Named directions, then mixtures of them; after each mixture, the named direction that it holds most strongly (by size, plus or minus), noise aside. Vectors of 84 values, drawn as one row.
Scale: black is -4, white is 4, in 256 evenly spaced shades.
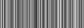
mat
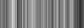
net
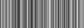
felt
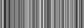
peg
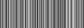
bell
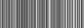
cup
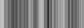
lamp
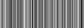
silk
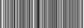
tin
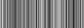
cup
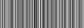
mat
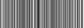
tin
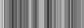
lamp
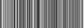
tin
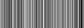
silk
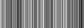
silk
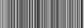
tin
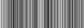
lamp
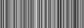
mat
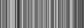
net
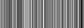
silk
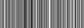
cup
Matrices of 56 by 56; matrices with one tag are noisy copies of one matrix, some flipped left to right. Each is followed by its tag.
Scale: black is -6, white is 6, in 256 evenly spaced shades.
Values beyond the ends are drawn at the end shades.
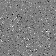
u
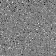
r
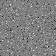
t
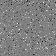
r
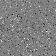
u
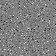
t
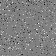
r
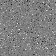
r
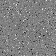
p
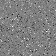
u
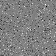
t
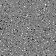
t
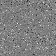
r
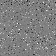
r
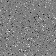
u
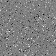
u
